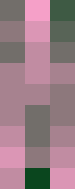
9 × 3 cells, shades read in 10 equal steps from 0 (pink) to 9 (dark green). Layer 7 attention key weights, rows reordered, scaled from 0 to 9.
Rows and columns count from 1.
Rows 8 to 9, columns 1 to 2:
1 4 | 2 9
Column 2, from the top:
0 1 2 2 3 5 5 4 9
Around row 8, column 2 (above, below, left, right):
5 9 1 2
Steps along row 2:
down up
